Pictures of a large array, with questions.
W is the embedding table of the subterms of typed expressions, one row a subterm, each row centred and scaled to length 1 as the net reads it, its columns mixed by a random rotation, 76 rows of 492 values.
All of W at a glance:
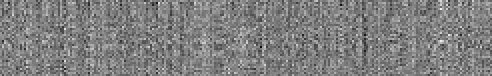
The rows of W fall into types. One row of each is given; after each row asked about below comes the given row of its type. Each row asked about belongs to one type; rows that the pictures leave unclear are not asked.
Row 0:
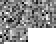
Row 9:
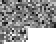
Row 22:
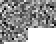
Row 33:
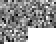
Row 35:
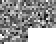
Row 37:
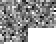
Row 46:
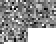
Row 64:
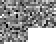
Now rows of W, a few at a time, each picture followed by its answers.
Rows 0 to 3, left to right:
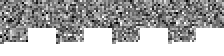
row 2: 9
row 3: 9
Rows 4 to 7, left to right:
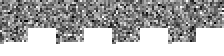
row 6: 22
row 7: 37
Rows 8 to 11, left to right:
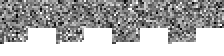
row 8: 64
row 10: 22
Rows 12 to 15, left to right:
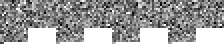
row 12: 22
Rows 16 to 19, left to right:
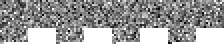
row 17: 9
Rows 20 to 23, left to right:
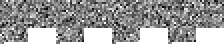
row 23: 0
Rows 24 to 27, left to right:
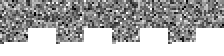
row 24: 22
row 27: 46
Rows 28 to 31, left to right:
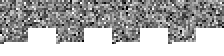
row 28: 35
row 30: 46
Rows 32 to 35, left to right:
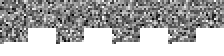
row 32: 64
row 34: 35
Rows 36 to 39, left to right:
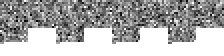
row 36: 64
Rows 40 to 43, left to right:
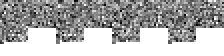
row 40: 22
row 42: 33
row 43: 33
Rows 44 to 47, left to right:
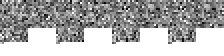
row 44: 35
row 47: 46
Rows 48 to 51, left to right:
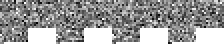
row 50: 35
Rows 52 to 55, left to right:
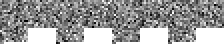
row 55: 22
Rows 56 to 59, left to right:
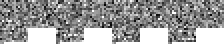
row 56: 9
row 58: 35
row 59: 0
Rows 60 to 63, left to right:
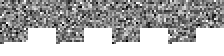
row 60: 64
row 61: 0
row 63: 35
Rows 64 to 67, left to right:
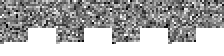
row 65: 37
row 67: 0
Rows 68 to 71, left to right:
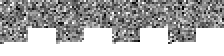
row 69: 9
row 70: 0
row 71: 46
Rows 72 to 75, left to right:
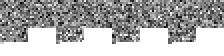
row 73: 9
